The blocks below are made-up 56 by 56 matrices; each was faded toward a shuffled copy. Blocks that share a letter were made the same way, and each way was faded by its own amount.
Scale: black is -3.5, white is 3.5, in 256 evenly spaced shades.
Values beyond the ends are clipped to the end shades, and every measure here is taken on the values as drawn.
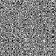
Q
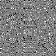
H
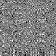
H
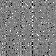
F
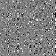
F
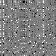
F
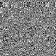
Q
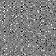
H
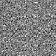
Q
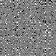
F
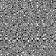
H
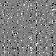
F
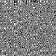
H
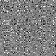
H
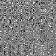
H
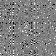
F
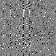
F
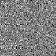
Q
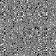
H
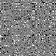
H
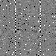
F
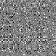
H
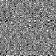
Q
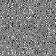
H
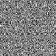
Q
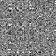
Q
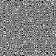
H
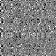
H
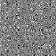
H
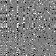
F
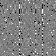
F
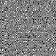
H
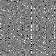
F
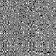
H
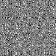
Q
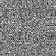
Q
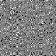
H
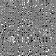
F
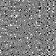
F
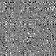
H
